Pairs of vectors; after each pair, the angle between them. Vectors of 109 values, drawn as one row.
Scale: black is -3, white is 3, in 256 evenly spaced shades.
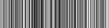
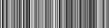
orthogonal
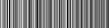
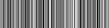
orthogonal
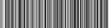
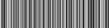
partly opposed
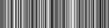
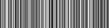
partly aligned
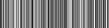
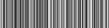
partly opposed
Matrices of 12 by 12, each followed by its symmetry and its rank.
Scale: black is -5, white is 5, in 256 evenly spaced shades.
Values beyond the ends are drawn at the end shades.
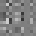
neither, rank two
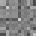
symmetric, rank two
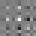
symmetric, rank one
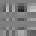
neither, rank one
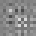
symmetric, rank two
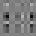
neither, rank one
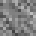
antisymmetric, full rank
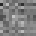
neither, rank two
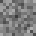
symmetric, full rank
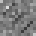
symmetric, full rank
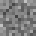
symmetric, full rank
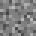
antisymmetric, full rank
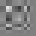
symmetric, rank one
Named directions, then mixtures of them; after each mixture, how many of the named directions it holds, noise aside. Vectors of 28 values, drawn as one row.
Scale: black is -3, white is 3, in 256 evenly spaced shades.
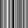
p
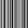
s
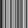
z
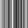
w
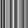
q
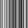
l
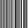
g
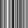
one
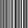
one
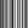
one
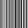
two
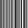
one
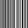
two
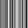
three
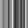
one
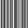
three
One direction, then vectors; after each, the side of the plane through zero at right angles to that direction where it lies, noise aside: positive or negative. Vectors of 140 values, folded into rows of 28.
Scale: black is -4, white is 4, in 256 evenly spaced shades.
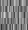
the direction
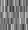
positive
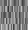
negative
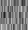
negative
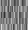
negative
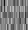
negative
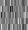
negative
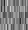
negative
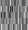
negative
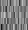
positive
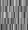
positive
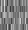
positive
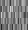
positive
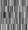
negative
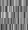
positive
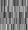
negative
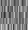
negative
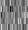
negative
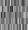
negative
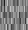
negative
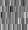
negative
